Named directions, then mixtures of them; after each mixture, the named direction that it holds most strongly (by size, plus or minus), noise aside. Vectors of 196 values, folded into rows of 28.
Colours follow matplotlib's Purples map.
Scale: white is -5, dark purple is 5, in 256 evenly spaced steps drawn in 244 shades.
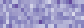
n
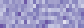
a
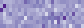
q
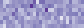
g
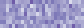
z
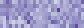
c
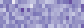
n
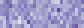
c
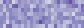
n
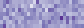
g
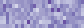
n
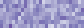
n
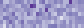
g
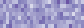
n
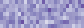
a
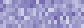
g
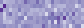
q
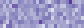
n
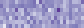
g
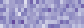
a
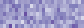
z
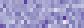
a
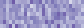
z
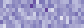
g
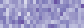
c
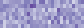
g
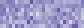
z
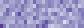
a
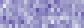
c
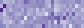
q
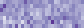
c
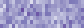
z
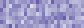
z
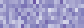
a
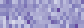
c
